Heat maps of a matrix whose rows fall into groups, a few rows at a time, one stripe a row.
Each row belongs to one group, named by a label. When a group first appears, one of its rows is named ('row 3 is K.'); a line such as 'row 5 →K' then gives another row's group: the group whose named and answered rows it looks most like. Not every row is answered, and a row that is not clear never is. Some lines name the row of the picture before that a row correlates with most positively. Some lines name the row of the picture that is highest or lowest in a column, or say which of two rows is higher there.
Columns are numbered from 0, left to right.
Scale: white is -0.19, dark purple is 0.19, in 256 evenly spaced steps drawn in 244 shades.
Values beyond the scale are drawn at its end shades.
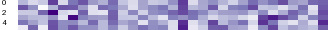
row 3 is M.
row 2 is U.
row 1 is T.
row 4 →T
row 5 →T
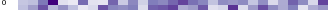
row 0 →U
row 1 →U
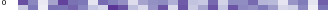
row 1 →T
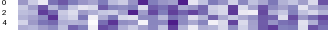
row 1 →U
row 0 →T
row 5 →M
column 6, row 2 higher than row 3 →No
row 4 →U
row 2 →U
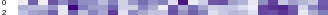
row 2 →M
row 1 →M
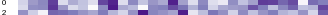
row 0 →M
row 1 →U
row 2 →T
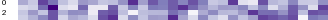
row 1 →U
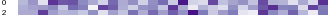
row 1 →M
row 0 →T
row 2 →U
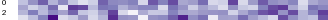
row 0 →U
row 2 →M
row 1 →M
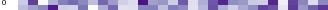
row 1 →M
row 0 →T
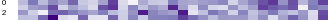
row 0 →M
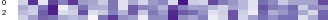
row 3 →U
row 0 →T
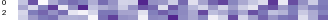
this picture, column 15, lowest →0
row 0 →T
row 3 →U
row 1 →M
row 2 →U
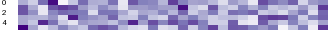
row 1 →T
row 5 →T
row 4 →U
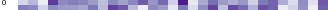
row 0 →T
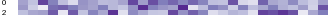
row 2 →M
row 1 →T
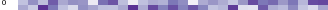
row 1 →U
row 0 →M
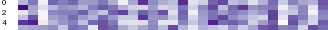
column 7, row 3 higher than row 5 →Yes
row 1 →T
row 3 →T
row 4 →T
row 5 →M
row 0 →T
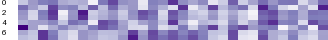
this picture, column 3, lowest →5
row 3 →M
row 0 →U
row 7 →U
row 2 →M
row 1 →T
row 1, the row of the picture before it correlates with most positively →1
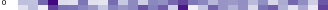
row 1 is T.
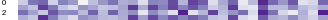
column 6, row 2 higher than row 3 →No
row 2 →T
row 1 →U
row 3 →U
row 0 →U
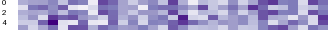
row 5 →M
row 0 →M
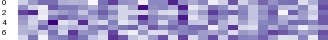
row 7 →T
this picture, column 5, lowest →4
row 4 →M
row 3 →T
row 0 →U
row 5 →U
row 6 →M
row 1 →T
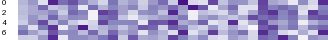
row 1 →U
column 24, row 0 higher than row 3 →Yes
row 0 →T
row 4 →U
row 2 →M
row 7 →M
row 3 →M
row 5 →M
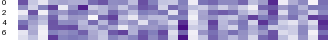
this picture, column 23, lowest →1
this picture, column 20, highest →2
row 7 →T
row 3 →M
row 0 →T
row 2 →T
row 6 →T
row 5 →T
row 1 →M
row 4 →T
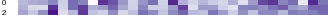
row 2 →M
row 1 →M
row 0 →M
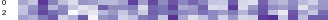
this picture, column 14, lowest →3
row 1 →U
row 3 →M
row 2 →U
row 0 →U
